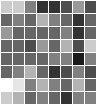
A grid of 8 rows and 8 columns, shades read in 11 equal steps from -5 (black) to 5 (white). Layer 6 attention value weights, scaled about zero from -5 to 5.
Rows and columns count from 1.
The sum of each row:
-3 -5 -7 -1 -8 -7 11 0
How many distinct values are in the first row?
5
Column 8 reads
-2 -1 -1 3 0 -2 -1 0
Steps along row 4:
same down up down up down up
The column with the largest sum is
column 1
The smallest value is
-4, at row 5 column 7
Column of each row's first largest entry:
1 4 1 8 5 3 1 1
